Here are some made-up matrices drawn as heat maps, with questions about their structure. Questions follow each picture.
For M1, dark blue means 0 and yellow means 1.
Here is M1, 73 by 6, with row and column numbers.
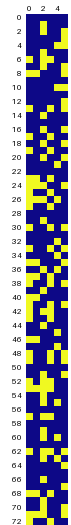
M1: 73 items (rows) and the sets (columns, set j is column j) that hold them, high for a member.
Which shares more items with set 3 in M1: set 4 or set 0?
set 0
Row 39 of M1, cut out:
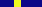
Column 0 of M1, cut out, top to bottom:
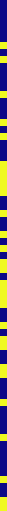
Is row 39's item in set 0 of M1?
no
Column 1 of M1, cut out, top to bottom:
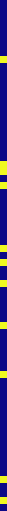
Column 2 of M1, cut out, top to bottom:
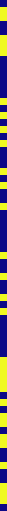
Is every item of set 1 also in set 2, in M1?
no
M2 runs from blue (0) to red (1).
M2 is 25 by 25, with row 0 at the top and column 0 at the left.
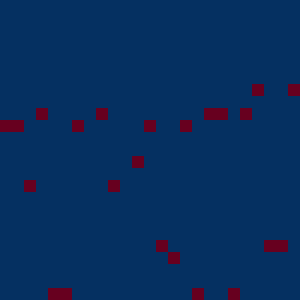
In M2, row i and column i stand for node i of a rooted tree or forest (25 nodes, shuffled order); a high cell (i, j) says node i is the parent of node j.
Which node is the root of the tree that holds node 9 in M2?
10
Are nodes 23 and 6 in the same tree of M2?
yes
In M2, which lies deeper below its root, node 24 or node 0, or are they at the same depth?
the same depth
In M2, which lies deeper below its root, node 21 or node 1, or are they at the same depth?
the same depth
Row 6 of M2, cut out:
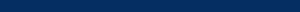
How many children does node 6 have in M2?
0
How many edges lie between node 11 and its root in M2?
5
